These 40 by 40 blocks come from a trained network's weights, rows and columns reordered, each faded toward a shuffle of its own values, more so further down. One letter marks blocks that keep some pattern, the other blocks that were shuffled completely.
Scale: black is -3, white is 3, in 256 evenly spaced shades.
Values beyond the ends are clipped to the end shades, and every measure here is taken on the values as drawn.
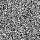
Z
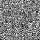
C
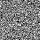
C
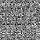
C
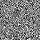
C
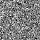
C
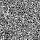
Z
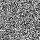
Z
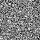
Z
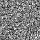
C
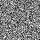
Z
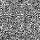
C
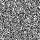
Z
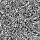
Z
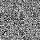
C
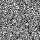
C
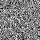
Z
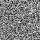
C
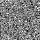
Z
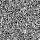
Z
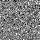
Z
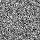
Z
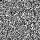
Z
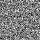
Z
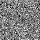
C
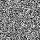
Z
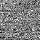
C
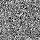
Z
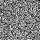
Z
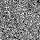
Z
